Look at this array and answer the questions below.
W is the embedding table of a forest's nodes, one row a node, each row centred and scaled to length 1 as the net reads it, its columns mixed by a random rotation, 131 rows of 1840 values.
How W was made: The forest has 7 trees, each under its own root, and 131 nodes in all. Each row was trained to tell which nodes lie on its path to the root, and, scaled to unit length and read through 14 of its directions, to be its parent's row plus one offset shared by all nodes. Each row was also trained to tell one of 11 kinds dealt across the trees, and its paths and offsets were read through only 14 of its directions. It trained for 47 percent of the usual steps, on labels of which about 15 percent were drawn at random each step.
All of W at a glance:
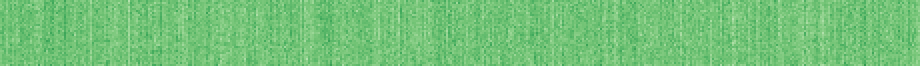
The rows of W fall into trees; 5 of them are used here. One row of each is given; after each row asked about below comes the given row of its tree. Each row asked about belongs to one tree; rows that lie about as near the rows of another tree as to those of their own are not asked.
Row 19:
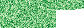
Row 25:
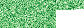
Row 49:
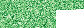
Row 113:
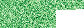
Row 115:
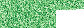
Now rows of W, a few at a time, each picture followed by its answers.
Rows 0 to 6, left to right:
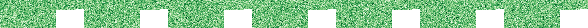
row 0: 19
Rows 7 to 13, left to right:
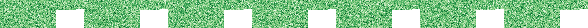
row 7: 25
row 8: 113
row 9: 113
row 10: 25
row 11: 49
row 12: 19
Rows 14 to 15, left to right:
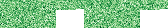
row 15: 113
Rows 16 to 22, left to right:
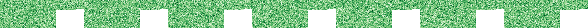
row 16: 113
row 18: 19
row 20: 25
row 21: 19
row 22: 113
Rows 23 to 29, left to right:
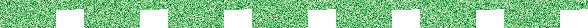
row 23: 19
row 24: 19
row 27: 113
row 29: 113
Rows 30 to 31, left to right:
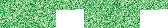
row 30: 19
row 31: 19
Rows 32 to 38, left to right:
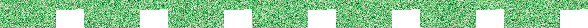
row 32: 113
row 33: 19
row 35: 19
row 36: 25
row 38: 25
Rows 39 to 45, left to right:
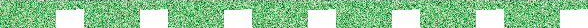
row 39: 25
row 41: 49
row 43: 25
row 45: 19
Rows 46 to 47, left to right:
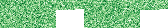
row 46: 113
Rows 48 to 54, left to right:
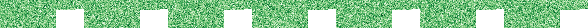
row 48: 19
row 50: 115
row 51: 25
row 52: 19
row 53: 115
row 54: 113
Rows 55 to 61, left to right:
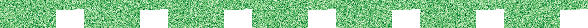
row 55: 113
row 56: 25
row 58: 113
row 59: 113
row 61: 115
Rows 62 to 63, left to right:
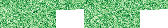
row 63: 19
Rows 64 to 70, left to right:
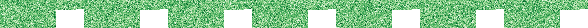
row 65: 25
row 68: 113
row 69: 25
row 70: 113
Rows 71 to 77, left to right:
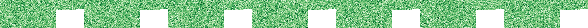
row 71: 113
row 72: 113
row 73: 19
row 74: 115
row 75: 25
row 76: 113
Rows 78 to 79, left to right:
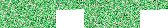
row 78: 115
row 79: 113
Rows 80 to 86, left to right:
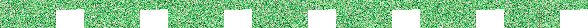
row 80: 115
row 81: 115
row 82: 19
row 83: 115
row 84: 25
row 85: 113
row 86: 113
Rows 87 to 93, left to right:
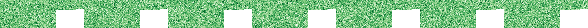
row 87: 25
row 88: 25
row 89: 25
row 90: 19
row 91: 19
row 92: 49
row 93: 115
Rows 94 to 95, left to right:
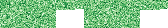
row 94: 19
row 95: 49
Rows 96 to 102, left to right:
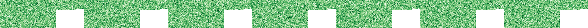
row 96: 113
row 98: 19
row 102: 113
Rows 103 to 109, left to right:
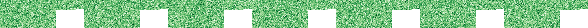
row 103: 113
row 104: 19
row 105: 19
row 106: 113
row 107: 113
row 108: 49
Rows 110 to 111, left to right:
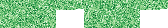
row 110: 19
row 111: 115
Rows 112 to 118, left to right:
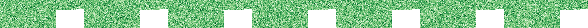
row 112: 25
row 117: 19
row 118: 49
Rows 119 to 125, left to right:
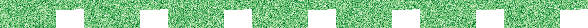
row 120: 115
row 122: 19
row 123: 25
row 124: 115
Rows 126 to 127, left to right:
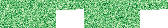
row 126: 115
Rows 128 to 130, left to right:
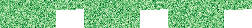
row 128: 19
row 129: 25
